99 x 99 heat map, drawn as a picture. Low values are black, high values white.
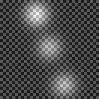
No overall slope runs across the table. Three bumps rise from the field. On average the colour sits 30% of the way up the scale. No seam splits the table. No row or column stands out.
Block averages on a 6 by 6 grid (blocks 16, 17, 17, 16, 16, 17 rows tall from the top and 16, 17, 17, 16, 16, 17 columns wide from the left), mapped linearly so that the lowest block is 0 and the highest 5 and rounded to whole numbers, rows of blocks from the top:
0 3 5 1 0 0
0 2 4 1 0 0
0 0 3 3 0 0
0 0 2 2 0 0
0 0 0 2 2 0
0 0 0 4 3 0
